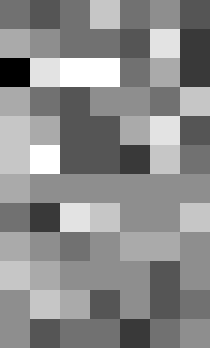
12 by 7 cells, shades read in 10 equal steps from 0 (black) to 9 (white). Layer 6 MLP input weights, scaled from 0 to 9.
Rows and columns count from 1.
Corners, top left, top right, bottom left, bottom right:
4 3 5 5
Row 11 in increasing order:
3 3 4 5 5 6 7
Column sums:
63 63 58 60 52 64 52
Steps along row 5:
down down same up up down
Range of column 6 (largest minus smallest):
5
